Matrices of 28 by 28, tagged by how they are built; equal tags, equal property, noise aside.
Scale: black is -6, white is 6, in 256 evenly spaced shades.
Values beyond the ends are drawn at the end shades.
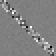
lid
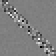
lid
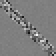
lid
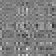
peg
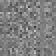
peg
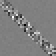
lid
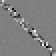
lid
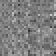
peg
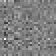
peg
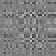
peg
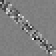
lid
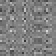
peg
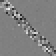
lid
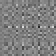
peg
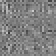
peg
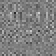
peg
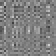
peg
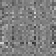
peg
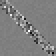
lid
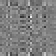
peg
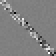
lid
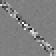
lid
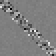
lid
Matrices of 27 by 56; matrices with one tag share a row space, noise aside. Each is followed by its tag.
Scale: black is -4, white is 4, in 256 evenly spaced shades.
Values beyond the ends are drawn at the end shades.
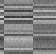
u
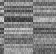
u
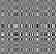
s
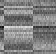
u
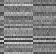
u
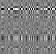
s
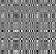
s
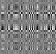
s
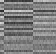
u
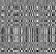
s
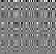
s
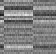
u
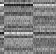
u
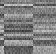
u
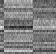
u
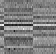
u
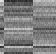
u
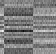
u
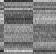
u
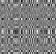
s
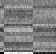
u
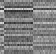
u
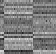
u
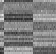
u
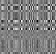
s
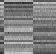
u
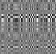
s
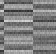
u
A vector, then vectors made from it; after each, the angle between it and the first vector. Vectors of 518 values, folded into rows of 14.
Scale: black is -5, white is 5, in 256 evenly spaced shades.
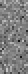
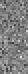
nearly opposite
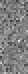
nearly opposite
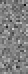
partly opposed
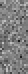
nearly parallel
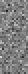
partly aligned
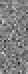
partly aligned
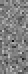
partly aligned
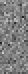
partly aligned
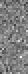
nearly opposite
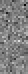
partly opposed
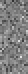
nearly opposite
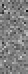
partly opposed
